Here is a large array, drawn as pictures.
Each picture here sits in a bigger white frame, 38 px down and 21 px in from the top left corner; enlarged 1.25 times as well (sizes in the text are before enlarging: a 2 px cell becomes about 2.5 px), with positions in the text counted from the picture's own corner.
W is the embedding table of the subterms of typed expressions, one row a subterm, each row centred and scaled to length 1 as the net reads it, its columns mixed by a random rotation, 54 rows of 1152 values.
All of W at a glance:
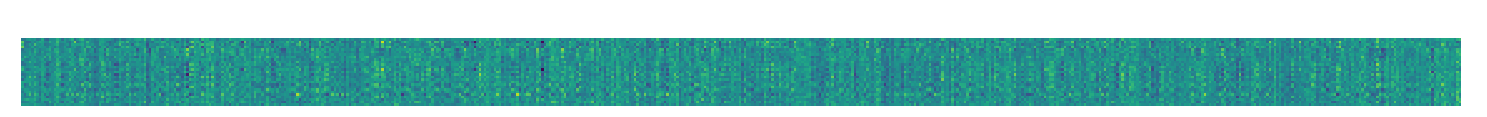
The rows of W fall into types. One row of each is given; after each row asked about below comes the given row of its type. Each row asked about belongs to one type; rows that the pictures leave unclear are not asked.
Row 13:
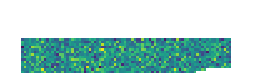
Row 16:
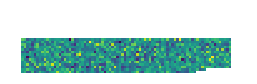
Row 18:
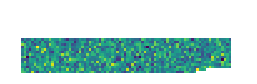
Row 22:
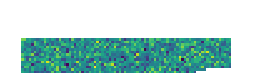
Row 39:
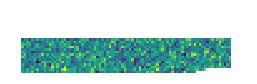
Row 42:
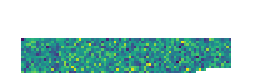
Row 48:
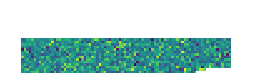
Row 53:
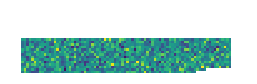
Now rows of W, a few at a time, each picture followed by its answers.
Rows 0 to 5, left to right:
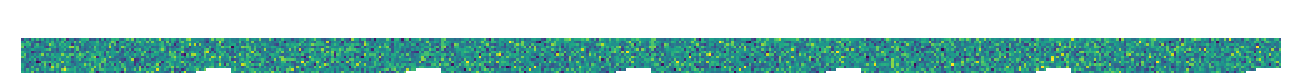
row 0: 39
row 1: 13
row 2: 16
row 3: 16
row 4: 53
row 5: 16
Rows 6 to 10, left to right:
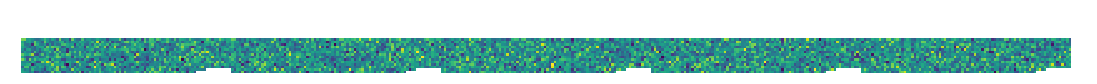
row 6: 22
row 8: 18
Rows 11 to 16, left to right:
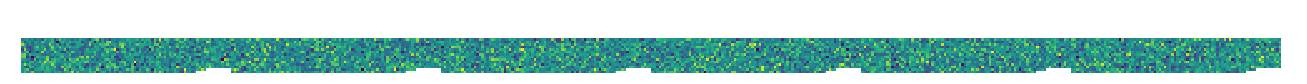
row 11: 48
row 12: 48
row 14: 42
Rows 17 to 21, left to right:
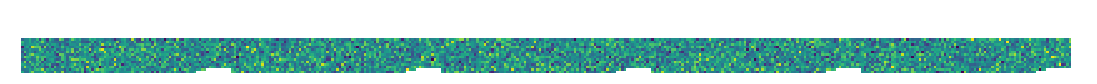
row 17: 13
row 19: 42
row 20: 42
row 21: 39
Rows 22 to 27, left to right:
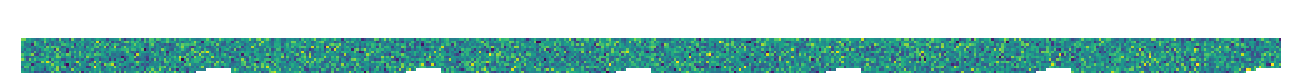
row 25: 16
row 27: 18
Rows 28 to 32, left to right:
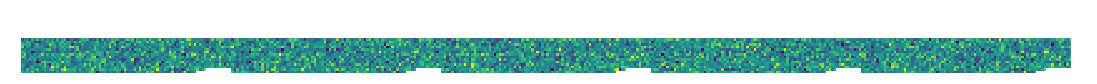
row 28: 39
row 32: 39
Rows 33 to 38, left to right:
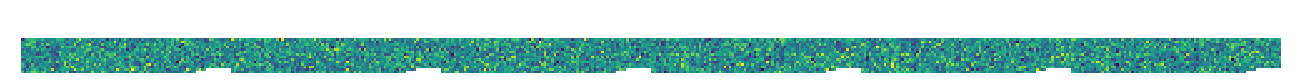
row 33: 42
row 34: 16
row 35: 48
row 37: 18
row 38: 22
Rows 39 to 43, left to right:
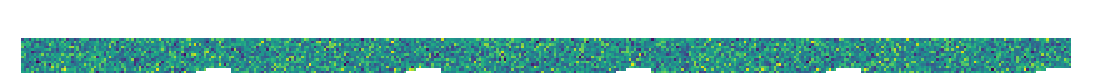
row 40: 48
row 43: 48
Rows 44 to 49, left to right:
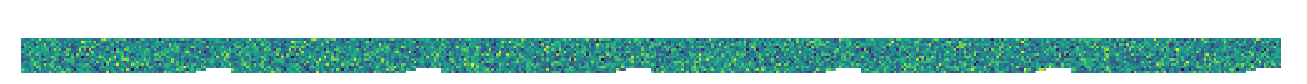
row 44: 18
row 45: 18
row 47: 42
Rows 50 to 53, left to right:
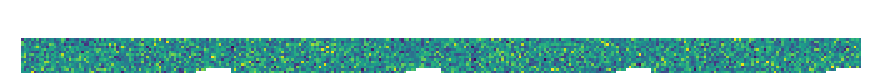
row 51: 13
